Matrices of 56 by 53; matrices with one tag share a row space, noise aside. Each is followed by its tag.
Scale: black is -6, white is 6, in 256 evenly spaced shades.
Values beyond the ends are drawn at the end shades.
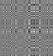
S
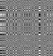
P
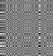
P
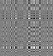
S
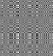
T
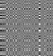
P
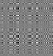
T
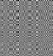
T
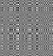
T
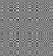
T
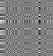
P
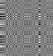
P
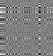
P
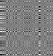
P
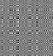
T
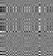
P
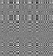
T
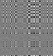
S
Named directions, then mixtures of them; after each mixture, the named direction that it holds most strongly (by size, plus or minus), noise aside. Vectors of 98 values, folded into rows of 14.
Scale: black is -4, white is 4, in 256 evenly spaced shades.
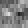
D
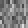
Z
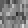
Z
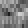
D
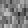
D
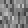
Z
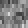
D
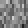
Z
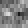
D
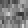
D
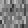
Z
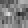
D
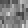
D
